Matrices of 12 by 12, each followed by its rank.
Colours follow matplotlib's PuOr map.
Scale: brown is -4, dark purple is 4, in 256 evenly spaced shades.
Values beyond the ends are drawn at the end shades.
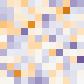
full rank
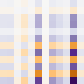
one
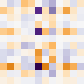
two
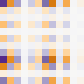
one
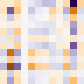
two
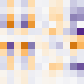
two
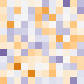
full rank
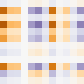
one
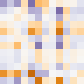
two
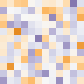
full rank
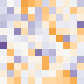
full rank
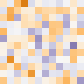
full rank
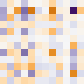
two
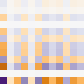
one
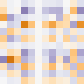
two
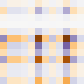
one
